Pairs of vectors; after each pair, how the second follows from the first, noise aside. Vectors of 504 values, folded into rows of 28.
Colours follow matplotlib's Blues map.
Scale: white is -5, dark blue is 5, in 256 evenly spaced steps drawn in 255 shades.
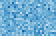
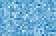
negated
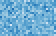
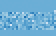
partly zeroed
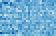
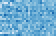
negated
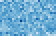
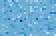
partly zeroed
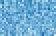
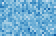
sign-scrambled
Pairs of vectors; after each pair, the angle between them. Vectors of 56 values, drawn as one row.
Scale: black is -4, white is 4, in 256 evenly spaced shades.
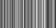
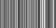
partly aligned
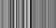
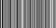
orthogonal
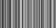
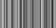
nearly opposite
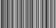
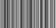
partly aligned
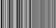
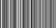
nearly opposite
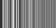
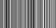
orthogonal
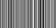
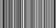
orthogonal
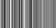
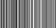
orthogonal
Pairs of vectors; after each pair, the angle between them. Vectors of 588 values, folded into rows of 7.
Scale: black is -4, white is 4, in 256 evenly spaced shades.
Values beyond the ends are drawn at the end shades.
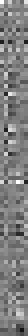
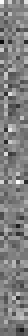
nearly parallel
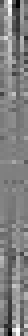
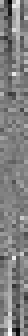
nearly opposite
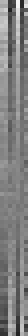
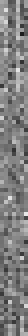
partly aligned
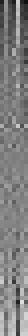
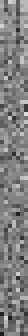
partly opposed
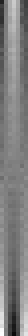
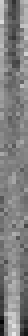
nearly opposite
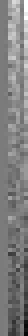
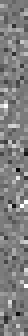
orthogonal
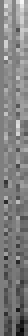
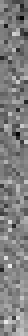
partly opposed
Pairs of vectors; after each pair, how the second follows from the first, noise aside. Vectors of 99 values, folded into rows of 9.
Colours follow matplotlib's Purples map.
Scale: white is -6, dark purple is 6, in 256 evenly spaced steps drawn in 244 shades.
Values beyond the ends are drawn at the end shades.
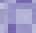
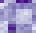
scaled up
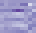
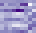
scaled up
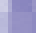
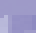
partly zeroed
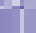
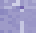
partly zeroed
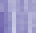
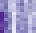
scaled up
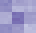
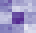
scaled up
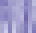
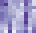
scaled up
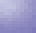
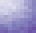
scaled up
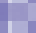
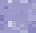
partly zeroed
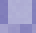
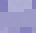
partly zeroed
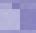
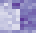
scaled up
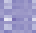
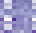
scaled up
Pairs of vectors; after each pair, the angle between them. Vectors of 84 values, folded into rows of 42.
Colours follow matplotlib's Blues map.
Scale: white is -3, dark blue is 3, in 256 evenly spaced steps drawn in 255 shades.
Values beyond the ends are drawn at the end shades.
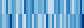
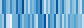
partly opposed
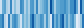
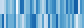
partly aligned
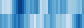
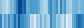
nearly parallel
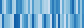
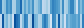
nearly parallel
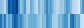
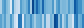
partly opposed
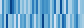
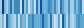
partly aligned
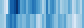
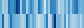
partly aligned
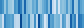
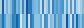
partly opposed
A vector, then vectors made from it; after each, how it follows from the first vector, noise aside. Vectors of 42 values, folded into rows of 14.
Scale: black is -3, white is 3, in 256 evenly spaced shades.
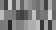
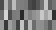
wrapped around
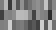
negated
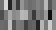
negated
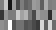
negated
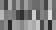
copied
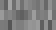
shrunk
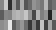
negated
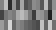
negated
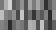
sign-scrambled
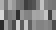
wrapped around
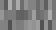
shrunk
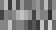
negated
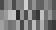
wrapped around
